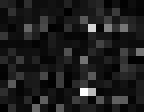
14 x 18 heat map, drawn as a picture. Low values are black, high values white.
Ninth with the highest average: bottom middle. Histogram: skewed, a long tail of high values. Average level on the scale: 10%. Calmest part: middle left. Roughest part: bottom middle. Mirror symmetry: none.
